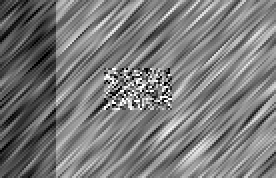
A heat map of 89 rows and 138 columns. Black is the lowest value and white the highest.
Odd patch: rougher, in the centre. Roughest part: centre. Histogram: bell-shaped. Seam: vertical, 20% of the way across, the right part higher.
